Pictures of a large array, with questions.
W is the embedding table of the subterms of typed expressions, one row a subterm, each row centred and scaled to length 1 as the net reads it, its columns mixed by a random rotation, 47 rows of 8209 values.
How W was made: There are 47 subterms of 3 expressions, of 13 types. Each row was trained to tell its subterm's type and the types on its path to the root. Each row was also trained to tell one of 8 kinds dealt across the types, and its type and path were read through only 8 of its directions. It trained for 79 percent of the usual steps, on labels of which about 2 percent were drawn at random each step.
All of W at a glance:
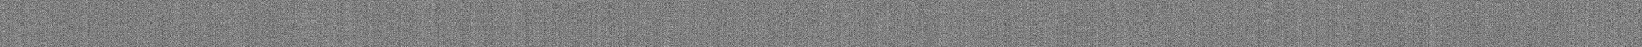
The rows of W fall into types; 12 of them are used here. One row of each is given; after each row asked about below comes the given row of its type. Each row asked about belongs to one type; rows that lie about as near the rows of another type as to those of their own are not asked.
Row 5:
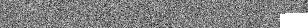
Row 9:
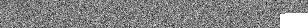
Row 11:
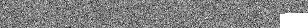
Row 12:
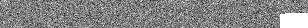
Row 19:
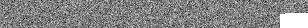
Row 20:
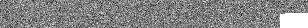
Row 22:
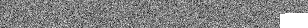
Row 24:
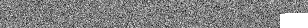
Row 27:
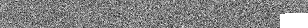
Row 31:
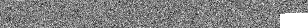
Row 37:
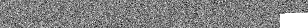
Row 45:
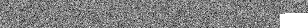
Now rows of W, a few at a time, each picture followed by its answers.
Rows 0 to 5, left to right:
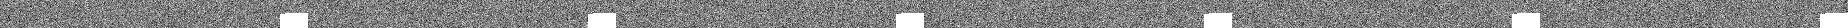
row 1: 9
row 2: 20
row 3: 5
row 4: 12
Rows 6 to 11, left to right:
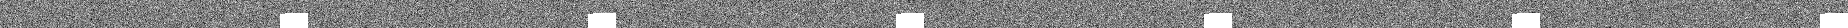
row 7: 5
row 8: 12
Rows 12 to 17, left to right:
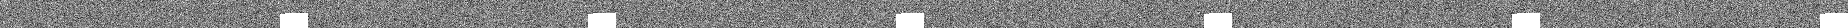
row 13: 37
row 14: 31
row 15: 19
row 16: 37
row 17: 45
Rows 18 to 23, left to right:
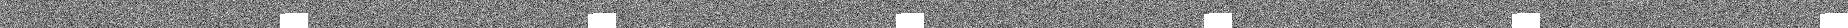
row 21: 20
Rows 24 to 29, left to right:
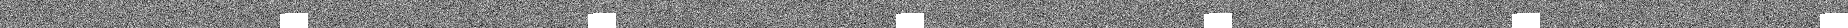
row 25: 45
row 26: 27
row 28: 5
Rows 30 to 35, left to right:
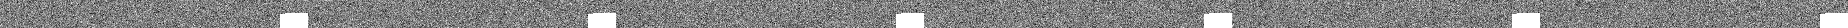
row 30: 19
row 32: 19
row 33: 27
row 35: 24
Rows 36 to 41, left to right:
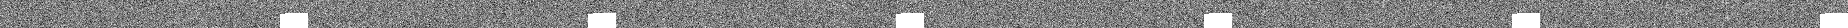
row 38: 45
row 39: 9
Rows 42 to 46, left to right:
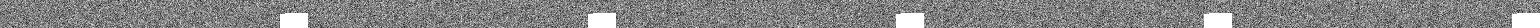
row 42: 19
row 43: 5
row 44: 27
